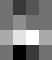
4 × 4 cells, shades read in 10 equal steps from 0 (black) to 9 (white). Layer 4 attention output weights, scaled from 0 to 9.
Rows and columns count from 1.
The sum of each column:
18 15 18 18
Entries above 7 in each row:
0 0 2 0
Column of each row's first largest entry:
1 2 3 1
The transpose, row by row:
4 4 6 4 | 2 5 8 0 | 3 4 9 2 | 4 4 6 4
